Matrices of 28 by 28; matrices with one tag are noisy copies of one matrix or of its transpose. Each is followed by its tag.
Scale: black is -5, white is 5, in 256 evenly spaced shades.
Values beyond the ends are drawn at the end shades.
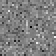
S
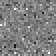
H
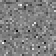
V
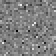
V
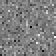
S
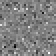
H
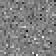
S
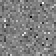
V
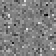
H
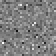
V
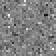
H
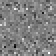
H
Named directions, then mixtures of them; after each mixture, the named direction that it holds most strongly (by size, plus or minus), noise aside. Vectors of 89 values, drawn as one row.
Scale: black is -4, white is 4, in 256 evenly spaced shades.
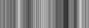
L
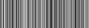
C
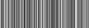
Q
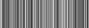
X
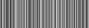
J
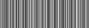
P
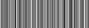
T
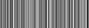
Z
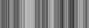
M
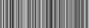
C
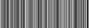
X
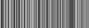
Q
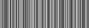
P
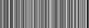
Z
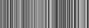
Z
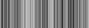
M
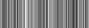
M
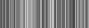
M
